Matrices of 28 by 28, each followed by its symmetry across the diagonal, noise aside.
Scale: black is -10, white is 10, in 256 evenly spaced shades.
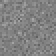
symmetric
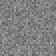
neither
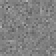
symmetric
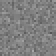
antisymmetric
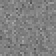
neither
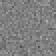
antisymmetric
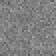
neither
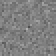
antisymmetric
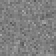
antisymmetric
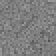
symmetric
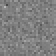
antisymmetric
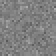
symmetric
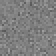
symmetric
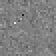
antisymmetric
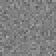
antisymmetric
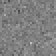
neither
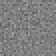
antisymmetric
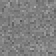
neither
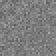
symmetric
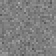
neither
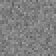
neither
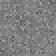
symmetric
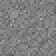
symmetric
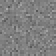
antisymmetric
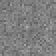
symmetric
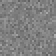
neither
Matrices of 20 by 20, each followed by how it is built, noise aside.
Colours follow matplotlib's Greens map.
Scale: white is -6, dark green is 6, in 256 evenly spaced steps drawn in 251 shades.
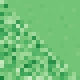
lower triangular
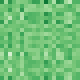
low rank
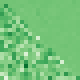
lower triangular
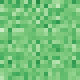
low rank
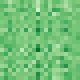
low rank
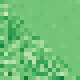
lower triangular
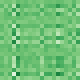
low rank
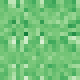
low rank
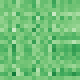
low rank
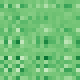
low rank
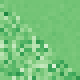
lower triangular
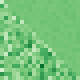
lower triangular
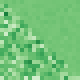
lower triangular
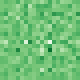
low rank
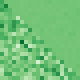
lower triangular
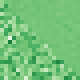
lower triangular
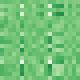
low rank
